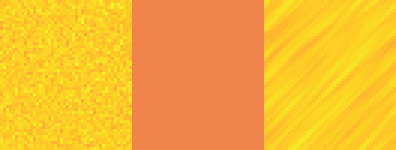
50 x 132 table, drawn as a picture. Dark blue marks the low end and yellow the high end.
It is made of 1 by 3 panels. Panel 1,1: very high, fine-grained, faint in contrast. Panel 1,2: high, flat. Panel 1,3: very high, slanting up to the right, faint in contrast.
